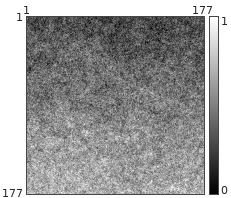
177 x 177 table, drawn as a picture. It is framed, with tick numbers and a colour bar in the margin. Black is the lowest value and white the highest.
No single row or column stands out from its neighbours. Values rise toward the bottom. There are no regular stripes.
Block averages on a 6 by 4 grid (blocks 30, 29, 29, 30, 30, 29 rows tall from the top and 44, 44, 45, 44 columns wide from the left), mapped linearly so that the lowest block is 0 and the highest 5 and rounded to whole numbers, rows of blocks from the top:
1000 | 1211 | 2222 | 3333 | 4444 | 5545
